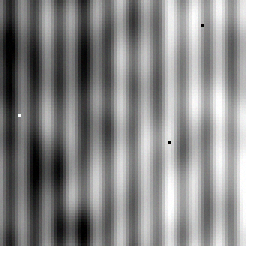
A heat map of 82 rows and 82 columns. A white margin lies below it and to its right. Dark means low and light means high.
Stripes running up and down repeat 10 times from left to right. There is an overall slope up to the right. Three lone cells stand out: one far higher and two far lower than their neighbours.
